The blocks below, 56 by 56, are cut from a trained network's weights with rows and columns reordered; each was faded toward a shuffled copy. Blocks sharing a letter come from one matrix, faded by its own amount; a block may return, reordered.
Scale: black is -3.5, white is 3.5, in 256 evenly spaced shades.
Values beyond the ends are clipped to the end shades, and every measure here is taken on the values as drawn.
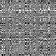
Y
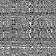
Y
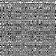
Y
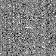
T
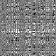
Y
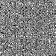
T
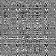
Y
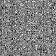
T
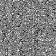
T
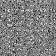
T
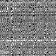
Y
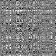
Y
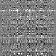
Y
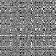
Y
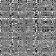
Y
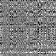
Y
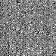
T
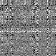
Y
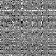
Y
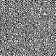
T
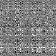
Y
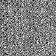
T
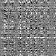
Y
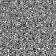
T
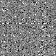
T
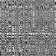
Y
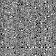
T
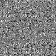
T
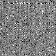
T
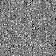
T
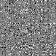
T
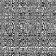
Y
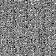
T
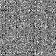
T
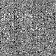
T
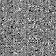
T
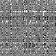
Y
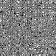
T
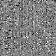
T
